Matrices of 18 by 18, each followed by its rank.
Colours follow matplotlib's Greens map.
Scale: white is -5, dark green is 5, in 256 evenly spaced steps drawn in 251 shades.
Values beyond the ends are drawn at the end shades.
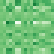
two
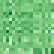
three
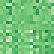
three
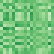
two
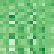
two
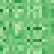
three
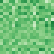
three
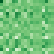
three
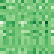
three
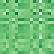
two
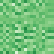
three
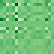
two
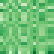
two
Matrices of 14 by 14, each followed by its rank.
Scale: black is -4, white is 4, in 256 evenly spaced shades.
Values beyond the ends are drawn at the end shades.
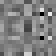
two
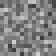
full rank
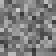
full rank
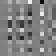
two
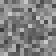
full rank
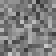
full rank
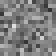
full rank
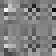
two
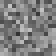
full rank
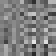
two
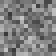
full rank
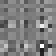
two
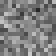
full rank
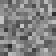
full rank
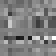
two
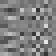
two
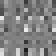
two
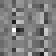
two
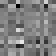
two
